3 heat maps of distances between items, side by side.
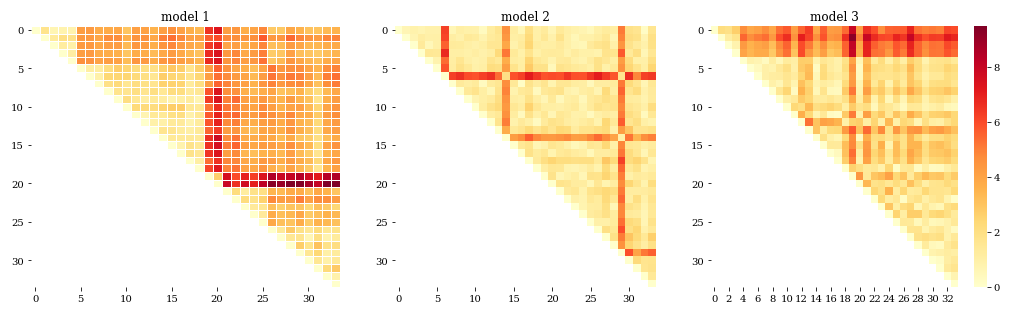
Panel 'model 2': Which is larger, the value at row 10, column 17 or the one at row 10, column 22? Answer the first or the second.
the first
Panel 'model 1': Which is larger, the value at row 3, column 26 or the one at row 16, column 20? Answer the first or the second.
the second
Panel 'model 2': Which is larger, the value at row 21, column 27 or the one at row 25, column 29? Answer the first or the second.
the second
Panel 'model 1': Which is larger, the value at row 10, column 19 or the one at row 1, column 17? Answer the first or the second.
the first
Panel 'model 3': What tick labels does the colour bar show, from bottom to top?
0, 2, 4, 6, 8
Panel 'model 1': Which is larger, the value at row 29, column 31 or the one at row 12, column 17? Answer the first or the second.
the first
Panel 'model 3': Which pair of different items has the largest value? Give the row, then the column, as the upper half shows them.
1, 19
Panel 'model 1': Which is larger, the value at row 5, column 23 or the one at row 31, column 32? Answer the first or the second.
the first
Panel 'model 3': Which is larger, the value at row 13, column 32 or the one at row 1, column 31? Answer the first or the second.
the second
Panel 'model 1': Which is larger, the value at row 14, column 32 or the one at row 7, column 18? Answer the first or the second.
the first
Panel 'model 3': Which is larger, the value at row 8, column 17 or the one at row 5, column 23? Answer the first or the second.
the second
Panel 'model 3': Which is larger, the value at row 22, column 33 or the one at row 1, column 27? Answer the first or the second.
the second
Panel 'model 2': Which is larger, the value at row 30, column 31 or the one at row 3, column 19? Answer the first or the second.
the first
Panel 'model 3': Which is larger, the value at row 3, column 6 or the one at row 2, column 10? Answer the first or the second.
the second
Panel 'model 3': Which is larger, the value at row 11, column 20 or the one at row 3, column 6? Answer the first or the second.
the second
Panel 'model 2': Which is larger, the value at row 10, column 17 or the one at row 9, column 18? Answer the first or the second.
the first
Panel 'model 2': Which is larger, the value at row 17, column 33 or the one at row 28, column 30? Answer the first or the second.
the second
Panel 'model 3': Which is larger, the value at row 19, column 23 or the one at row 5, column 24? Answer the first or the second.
the first
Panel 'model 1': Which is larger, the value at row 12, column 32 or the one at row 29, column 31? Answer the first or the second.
the first
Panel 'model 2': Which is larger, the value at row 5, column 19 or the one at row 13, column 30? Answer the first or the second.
the second
